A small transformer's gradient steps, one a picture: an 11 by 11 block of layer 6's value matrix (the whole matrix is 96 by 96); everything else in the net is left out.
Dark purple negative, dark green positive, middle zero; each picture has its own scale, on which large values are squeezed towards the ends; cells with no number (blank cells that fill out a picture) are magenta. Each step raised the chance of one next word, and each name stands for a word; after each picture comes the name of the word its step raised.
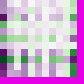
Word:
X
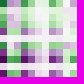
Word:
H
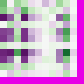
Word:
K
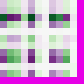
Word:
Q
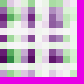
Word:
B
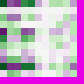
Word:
H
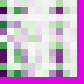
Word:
B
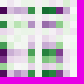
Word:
B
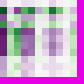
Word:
K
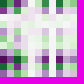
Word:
H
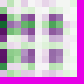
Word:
K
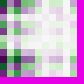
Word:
H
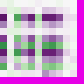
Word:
X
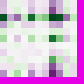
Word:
Q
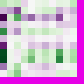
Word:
X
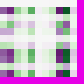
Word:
B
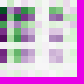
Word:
K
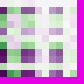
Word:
B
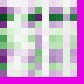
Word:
Q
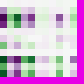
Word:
X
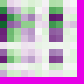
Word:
K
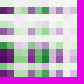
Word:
B
